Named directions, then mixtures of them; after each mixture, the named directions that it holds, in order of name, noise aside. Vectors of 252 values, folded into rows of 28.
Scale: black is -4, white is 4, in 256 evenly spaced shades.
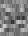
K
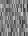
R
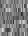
K, R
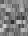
K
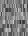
K, R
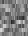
K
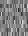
R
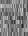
K, R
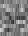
K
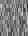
R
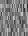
R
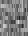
K, R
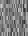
R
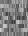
K, R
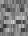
K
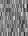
R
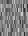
R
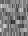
K, R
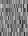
R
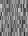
R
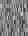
R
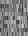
K, R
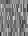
R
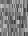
K, R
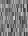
R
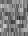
K, R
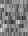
K, R
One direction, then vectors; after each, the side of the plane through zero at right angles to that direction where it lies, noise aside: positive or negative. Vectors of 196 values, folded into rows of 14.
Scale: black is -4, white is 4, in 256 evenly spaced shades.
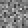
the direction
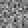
positive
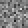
positive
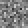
negative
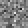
negative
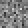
positive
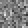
negative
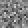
negative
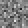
negative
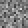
positive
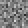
negative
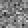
positive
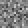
negative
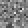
negative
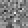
negative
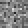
positive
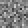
negative
